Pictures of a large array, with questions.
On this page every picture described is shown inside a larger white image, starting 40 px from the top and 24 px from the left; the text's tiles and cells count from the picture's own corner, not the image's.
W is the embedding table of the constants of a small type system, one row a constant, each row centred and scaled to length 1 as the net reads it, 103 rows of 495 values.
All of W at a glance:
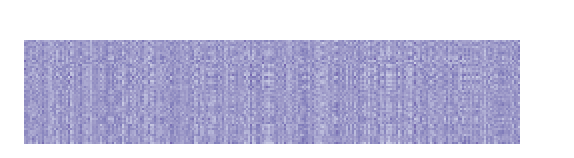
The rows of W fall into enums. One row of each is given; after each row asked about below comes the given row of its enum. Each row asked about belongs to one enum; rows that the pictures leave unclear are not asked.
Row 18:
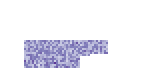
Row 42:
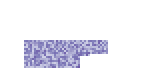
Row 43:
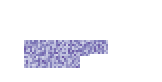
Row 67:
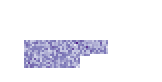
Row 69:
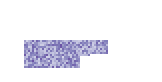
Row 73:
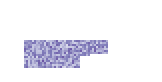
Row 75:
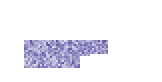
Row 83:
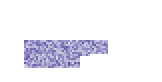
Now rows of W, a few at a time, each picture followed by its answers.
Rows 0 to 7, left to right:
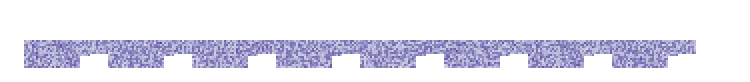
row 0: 69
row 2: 43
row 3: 42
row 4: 73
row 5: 83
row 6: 69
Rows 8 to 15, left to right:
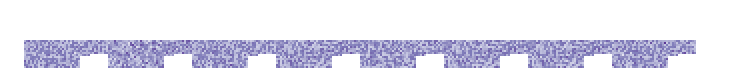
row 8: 18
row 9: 75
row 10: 18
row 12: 42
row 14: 73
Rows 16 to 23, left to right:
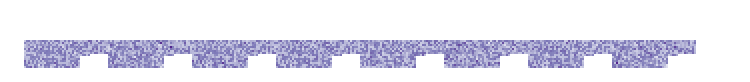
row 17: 67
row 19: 18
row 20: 42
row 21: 83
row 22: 18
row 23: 67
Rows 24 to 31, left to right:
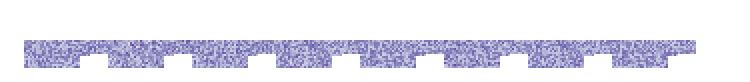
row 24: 73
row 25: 75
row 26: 43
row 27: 69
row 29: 83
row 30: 69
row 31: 42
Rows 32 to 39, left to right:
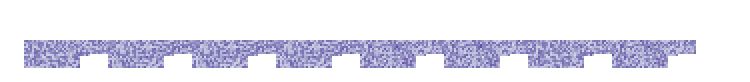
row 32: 42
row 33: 73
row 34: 73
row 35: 73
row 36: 69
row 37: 69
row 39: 69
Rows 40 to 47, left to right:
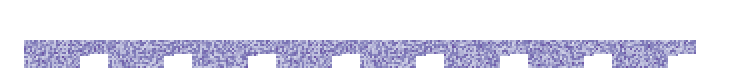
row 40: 43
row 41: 73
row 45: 69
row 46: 83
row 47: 69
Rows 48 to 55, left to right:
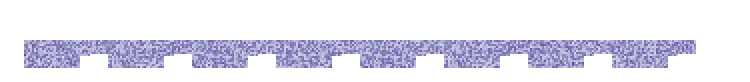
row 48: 69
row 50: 18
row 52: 18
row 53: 73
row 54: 83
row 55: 43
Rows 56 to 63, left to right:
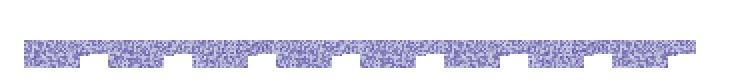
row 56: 42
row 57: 18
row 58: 43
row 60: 18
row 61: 42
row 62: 43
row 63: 42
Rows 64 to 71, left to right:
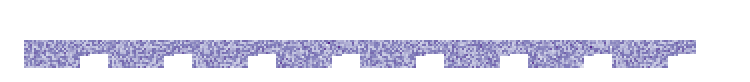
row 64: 42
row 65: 73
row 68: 42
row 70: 67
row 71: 73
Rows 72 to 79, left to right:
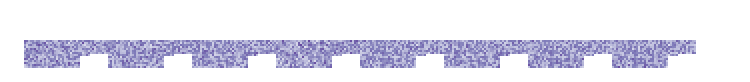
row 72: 83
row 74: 42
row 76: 18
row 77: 42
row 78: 18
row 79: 18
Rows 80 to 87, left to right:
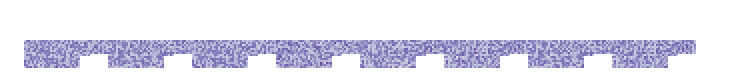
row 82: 18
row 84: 73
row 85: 43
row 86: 42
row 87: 43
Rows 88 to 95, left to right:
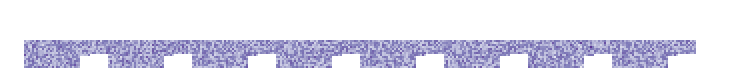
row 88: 69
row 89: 43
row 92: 42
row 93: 73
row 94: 67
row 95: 42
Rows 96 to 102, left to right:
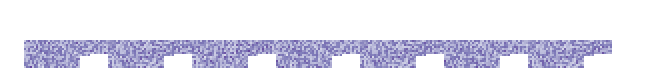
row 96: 18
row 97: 73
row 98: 43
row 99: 18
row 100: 73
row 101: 18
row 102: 73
